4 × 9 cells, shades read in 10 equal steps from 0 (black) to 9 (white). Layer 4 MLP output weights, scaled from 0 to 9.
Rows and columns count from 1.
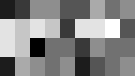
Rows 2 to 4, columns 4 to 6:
7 2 8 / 4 4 2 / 4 5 1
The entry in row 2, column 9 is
3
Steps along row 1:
up up same down same up down up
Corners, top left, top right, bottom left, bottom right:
1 5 1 5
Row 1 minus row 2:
-7 -5 -3 -2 1 -5 -2 -5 2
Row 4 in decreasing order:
6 5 5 5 4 4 3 1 1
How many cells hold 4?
7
